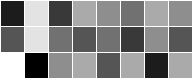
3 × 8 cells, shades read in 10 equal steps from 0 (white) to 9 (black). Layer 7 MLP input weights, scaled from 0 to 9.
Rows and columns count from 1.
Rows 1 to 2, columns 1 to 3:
8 1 7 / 6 1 5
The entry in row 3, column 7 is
8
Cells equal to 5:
3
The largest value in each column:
8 9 7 6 6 7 8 6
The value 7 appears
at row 1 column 3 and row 2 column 6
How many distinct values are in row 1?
6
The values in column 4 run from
3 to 6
